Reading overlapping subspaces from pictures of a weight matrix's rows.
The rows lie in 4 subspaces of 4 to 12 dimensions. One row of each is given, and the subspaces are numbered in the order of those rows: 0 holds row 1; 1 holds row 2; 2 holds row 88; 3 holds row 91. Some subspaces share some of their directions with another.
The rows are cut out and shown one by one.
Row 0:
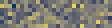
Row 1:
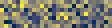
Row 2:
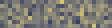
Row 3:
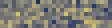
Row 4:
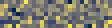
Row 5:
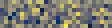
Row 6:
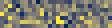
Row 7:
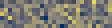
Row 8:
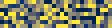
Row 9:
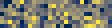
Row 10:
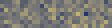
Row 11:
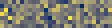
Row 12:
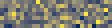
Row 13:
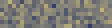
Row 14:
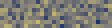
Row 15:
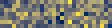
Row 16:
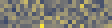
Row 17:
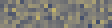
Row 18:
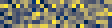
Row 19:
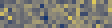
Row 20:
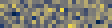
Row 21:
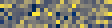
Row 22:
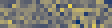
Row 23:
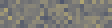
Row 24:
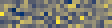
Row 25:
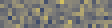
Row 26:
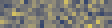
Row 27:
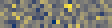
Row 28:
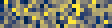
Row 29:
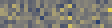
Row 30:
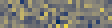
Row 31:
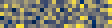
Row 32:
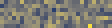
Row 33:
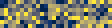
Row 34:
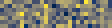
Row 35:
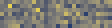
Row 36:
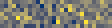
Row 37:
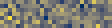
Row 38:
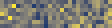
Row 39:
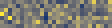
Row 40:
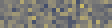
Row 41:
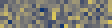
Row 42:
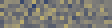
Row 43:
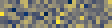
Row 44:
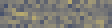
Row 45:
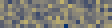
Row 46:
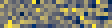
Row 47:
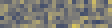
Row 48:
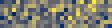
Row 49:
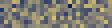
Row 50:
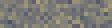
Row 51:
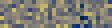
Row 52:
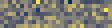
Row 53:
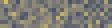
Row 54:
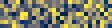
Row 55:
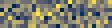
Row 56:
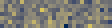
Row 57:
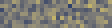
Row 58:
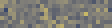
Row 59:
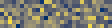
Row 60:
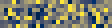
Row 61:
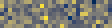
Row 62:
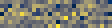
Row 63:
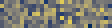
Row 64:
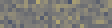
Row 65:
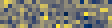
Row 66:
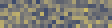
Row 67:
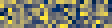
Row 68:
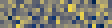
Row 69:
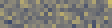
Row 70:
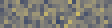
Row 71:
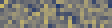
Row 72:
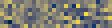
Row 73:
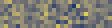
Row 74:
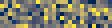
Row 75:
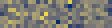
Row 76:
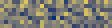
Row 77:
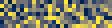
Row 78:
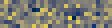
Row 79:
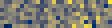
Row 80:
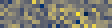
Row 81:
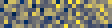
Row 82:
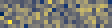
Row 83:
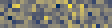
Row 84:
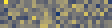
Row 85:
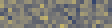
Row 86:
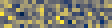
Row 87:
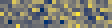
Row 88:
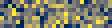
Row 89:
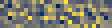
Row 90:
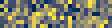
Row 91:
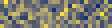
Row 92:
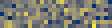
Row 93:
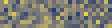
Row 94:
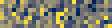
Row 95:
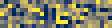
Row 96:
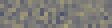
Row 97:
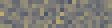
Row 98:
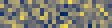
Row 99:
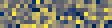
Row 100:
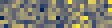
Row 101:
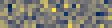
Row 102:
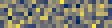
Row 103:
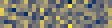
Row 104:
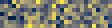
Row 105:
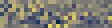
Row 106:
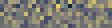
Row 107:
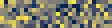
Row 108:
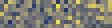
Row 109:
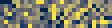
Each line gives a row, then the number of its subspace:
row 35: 1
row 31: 2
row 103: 1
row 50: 2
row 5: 1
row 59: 1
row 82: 1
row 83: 0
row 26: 1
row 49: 0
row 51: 2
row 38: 2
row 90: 1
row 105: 0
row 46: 1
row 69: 0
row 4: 2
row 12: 2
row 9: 2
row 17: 2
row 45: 2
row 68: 1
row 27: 1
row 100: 2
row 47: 2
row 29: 1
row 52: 0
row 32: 1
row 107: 3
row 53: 3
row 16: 1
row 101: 1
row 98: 3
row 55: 1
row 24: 1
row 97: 2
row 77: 0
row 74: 1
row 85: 3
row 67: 3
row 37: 1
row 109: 2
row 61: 3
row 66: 2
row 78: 1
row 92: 2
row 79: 2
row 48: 3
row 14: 2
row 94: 3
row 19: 3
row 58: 2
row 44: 1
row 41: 2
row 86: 1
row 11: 2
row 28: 3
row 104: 2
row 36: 1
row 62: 1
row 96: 3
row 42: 1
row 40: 2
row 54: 3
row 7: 3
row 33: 2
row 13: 1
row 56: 2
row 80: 1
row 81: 1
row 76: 0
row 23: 2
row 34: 1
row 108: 1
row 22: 1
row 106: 1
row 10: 0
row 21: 1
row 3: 2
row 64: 2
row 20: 2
